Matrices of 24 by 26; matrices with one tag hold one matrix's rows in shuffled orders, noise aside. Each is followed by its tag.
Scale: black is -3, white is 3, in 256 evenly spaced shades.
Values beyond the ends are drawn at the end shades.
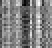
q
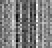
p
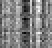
q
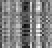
q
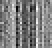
p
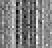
p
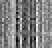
p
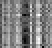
q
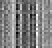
p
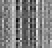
p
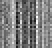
p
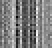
p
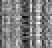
q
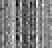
p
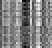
q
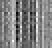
p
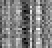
q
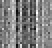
p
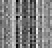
p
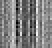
p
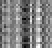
q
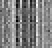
p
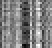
q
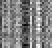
q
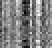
q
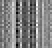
p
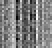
p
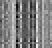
p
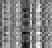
q
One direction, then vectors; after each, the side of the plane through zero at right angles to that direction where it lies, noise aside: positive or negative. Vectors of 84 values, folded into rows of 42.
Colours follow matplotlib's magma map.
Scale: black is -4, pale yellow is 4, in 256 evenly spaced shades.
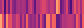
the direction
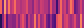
negative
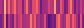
negative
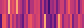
negative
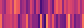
positive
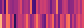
positive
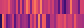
negative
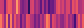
positive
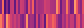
positive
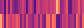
positive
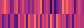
negative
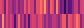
positive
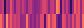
positive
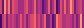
negative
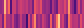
negative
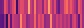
negative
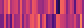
negative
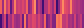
negative
